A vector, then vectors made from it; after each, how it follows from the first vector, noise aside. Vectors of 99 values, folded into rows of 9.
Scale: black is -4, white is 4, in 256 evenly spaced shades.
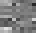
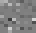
partly zeroed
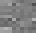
shrunk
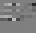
partly zeroed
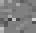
partly zeroed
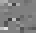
partly zeroed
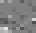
partly zeroed
